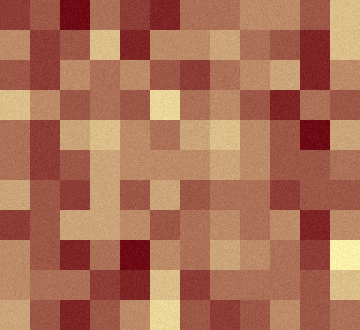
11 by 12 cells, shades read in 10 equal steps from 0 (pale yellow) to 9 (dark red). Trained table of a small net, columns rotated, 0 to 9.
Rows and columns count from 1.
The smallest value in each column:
2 4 3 2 4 1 3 2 4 3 5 0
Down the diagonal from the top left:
7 7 4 5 4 4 6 4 4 5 6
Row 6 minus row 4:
3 3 0 -2 -2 3 -1 -1 -2 -2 1 -1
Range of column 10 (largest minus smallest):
5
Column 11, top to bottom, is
6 8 8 5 9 6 6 8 7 6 6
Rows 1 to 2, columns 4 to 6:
5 7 8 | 2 8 4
